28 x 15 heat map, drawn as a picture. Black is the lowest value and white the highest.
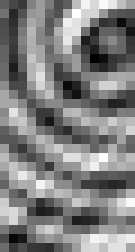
Rings spread out from the top right. No overall slope runs across the table. The ninth with the lowest average is the top right. No row or column stands out. Neither half mirrors the other.
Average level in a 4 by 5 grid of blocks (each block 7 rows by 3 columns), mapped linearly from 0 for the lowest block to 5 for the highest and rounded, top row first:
0 3 5 2 0 | 2 3 1 2 2 | 3 3 3 3 3 | 2 1 3 3 5
